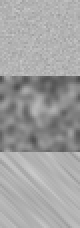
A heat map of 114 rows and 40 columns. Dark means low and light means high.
It is made of 3 by 1 panels. Panel 1,1: high, fine-grained, faint in contrast. Panel 2,1: middling, blotchy. Panel 3,1: high, slanting down to the right, faint in contrast.
